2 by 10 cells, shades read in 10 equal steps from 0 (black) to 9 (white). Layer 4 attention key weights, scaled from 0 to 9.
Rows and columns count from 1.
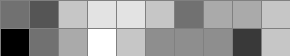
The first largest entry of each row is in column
4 4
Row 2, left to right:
0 4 6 9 7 5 5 5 2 7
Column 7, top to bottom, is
4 5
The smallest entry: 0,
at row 2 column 1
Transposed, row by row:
4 0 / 3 4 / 7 6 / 8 9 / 8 7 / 7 5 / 4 5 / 6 5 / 6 2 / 7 7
